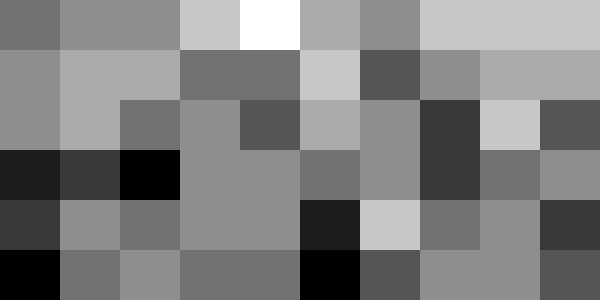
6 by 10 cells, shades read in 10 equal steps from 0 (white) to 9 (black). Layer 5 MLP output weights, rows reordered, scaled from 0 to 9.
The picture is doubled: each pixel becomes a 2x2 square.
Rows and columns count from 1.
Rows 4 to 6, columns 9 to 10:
5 4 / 4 7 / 4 6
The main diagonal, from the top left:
5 3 5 4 4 9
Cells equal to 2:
7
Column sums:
37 26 30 24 24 30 26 29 20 28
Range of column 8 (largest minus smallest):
5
